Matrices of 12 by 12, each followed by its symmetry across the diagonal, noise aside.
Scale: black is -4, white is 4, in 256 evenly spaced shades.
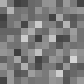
symmetric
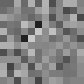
symmetric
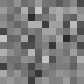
neither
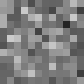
neither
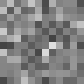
symmetric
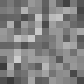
symmetric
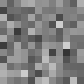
neither
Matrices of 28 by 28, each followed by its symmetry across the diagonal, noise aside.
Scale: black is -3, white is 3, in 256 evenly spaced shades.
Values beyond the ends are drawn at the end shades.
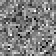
symmetric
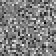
antisymmetric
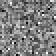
antisymmetric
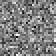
neither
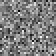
neither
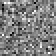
antisymmetric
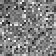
symmetric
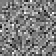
symmetric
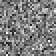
neither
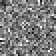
symmetric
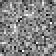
symmetric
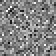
symmetric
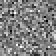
antisymmetric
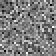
symmetric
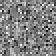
neither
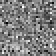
antisymmetric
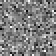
antisymmetric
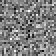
neither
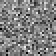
neither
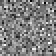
neither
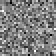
antisymmetric
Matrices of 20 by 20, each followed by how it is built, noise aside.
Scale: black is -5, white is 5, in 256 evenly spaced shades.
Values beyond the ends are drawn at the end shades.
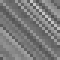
Toeplitz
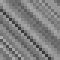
Toeplitz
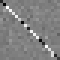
diagonal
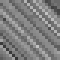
Toeplitz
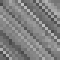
Toeplitz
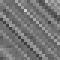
Toeplitz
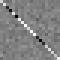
diagonal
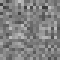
low rank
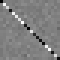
diagonal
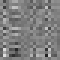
low rank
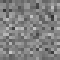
low rank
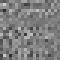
low rank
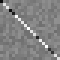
diagonal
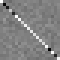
diagonal
